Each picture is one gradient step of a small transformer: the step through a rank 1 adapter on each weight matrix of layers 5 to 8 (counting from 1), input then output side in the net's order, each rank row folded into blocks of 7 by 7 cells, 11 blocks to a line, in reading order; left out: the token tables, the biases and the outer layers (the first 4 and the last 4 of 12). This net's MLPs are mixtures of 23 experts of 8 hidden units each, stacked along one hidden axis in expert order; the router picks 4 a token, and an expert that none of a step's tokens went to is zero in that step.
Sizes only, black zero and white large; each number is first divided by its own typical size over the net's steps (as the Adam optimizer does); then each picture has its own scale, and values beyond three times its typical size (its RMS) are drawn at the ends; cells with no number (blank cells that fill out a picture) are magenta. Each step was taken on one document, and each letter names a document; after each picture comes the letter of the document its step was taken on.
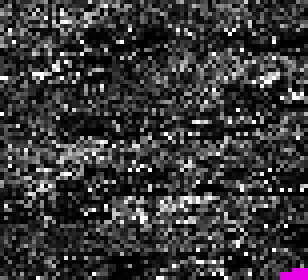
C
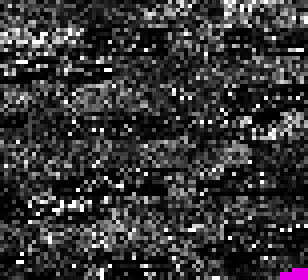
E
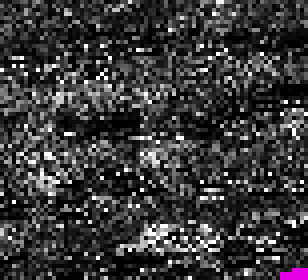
C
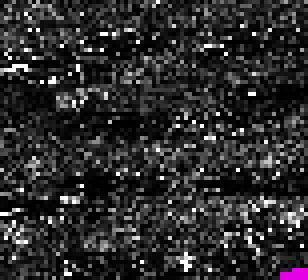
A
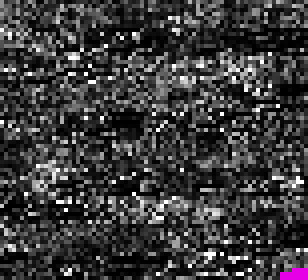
C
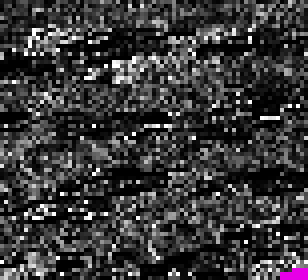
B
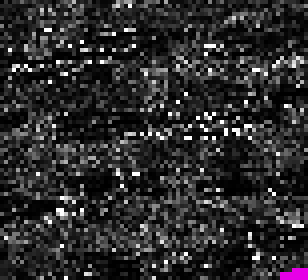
A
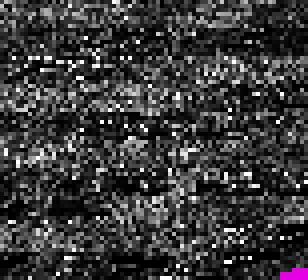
C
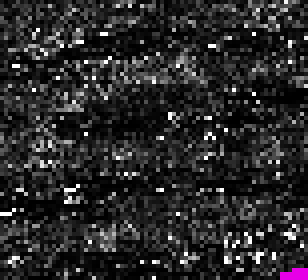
A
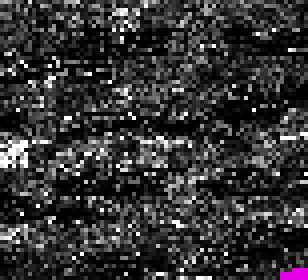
E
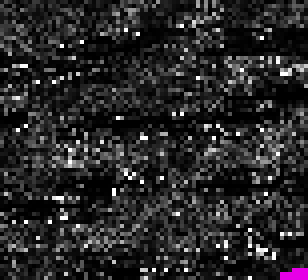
A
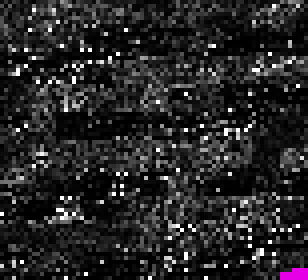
A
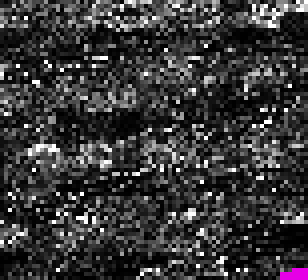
C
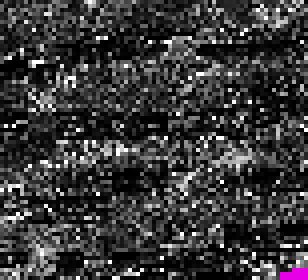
B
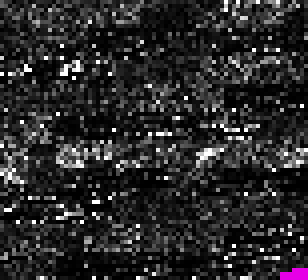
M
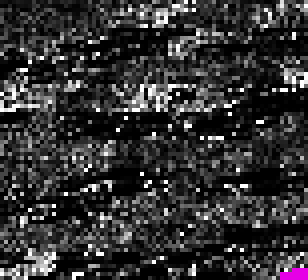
B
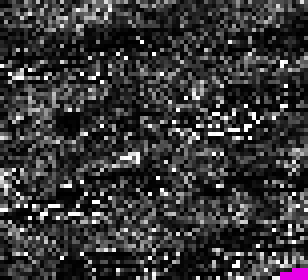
M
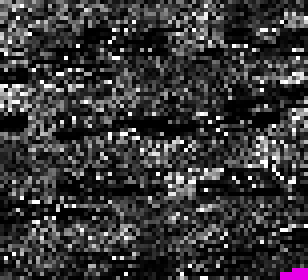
E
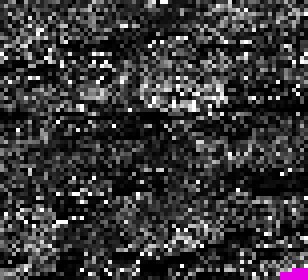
B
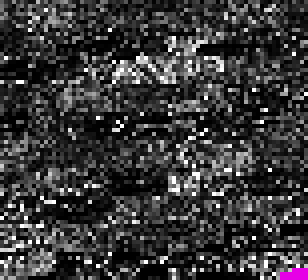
B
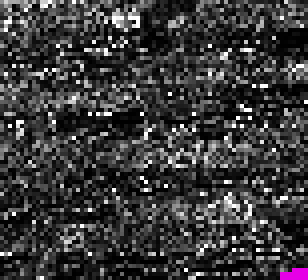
C
